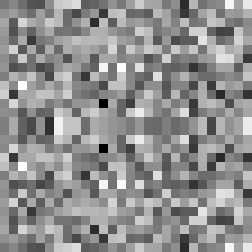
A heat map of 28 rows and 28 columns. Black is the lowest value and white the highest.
Grain: fine. Seam: none. Mirror symmetry: top to bottom. Histogram: bell-shaped.
